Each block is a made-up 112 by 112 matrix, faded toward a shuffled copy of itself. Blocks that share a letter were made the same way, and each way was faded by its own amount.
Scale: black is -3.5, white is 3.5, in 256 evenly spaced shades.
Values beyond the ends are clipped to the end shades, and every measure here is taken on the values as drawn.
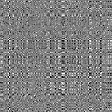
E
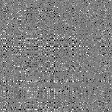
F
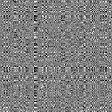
E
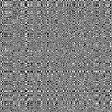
E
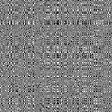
E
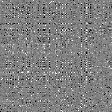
F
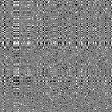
E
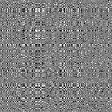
E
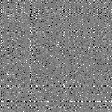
F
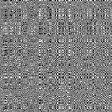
E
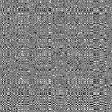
E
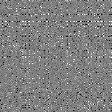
F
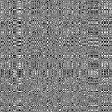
E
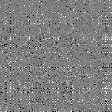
F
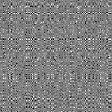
E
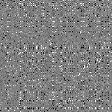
F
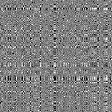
E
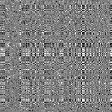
E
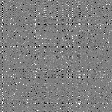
F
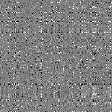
F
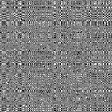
E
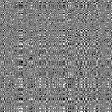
E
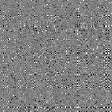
F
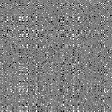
F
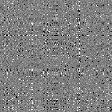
F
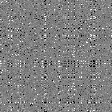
F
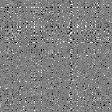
F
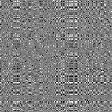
E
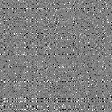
F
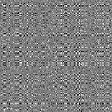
E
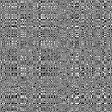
E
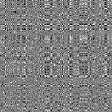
E
